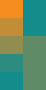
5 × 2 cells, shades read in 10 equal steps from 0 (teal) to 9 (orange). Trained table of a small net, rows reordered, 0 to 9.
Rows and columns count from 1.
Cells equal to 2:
0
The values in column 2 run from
0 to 3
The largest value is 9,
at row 1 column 1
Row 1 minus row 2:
2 0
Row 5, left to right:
0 3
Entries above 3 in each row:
1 1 1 0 0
